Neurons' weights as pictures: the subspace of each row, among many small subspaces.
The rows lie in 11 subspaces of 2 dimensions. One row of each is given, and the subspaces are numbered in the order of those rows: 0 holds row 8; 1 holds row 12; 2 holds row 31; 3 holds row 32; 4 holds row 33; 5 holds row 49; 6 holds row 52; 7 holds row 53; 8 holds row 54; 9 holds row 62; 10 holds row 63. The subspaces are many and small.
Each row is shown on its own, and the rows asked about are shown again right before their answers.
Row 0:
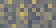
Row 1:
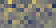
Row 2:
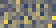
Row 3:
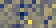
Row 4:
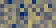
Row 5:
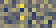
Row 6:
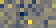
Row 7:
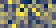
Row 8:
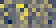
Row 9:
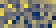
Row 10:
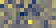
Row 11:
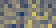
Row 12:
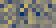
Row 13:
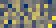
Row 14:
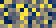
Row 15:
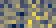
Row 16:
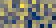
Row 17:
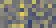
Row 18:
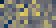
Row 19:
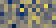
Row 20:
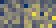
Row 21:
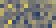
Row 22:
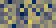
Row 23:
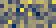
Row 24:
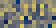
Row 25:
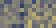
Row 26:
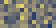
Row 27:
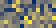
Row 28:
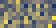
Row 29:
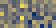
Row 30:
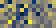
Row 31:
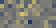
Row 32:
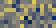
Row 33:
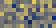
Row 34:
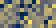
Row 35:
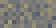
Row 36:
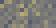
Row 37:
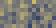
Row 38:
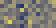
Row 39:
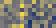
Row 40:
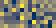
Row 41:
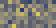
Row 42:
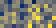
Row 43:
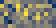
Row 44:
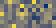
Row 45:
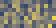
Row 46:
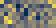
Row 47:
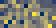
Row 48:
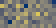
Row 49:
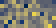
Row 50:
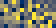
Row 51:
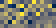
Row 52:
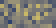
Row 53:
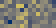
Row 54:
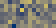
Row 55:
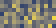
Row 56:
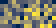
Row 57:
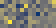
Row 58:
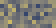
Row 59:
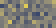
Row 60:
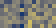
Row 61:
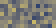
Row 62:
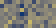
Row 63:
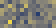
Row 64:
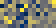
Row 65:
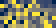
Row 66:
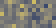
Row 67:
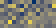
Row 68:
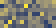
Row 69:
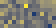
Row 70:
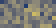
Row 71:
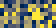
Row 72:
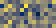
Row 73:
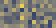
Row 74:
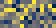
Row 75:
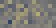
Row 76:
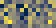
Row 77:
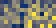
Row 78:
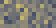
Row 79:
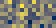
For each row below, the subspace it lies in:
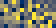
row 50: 0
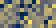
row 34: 2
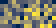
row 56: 2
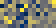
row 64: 7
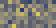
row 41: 8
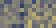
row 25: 9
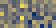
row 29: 7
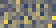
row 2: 3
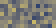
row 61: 6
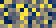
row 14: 0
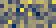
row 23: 8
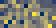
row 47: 5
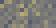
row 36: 9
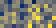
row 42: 1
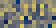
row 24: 3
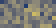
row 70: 2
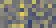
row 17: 9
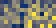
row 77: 9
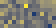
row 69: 5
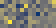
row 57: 7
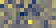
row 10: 2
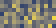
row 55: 4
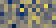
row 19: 8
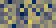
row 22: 1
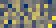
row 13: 4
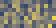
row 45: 4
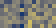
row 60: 9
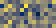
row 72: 1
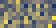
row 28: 3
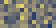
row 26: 6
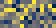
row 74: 3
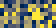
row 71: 8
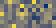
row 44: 8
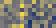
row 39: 9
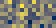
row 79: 10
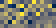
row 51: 4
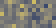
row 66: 8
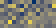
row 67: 4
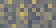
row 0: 1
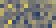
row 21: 10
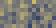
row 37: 1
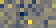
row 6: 2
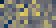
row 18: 9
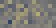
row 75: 10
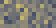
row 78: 6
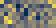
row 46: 6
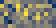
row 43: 6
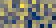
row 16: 10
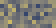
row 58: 6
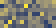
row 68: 5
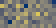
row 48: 7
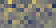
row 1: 3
